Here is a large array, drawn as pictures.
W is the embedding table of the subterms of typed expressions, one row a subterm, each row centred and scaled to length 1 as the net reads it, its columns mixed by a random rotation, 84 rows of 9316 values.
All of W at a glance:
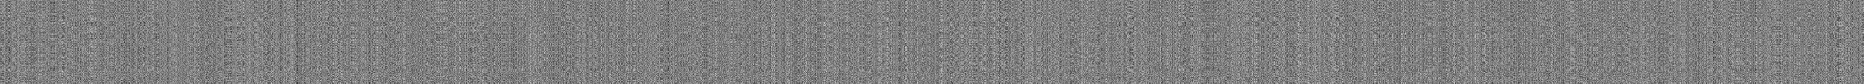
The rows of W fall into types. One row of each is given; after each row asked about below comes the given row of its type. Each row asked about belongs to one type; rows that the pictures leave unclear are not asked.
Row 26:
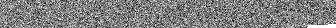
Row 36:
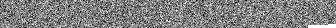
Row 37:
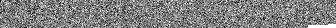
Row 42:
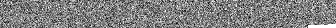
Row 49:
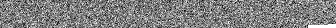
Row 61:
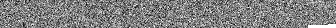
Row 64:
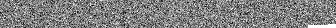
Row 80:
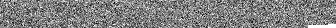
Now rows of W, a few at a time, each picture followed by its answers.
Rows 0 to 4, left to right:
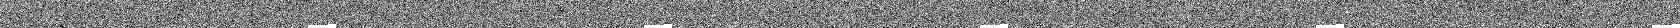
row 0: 80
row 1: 49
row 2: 36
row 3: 36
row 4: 61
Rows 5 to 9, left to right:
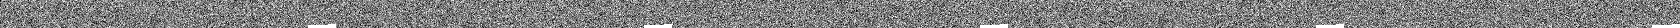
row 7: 49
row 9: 26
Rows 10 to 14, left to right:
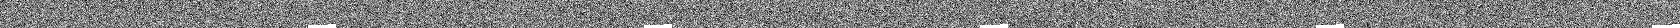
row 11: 64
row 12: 36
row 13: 80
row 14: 61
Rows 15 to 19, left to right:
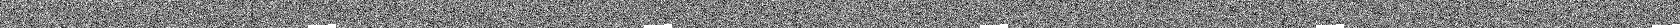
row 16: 36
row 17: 64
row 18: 49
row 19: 37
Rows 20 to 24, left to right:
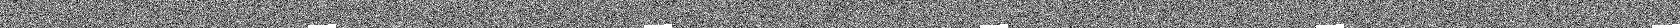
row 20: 42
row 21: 36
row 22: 61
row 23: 42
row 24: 36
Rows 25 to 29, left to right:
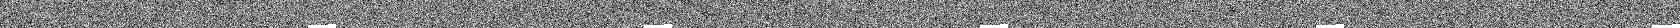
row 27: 37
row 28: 49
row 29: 26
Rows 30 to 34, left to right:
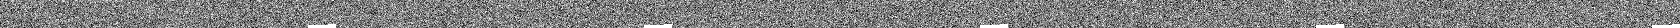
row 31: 26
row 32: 49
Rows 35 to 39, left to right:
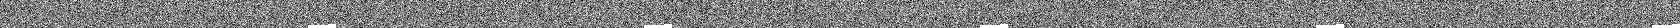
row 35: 36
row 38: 80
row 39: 42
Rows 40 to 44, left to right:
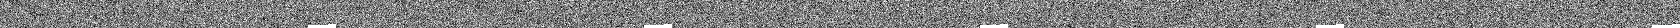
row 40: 37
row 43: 80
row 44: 26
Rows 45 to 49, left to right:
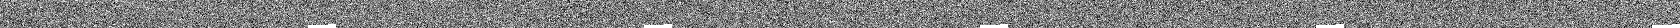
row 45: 80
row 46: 64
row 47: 37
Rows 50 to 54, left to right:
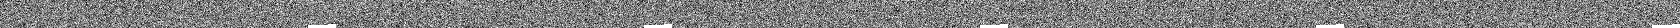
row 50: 61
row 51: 80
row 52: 49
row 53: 49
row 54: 64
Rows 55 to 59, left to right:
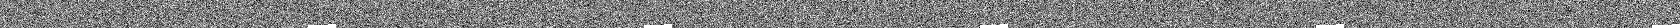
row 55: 26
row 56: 80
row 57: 42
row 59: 49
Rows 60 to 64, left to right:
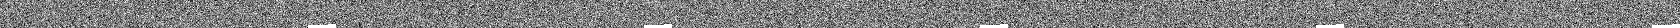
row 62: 26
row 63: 42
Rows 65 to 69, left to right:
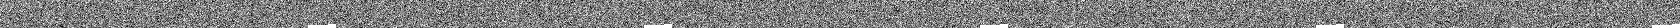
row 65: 80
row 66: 36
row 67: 49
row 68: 36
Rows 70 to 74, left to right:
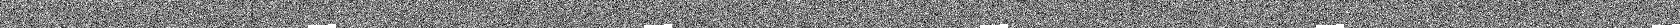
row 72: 80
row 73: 37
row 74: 61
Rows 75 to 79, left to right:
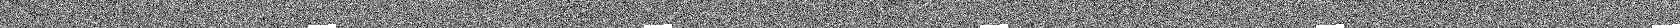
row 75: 37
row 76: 64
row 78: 61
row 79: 42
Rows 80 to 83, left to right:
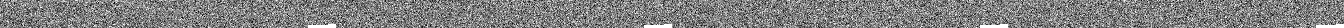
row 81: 42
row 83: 80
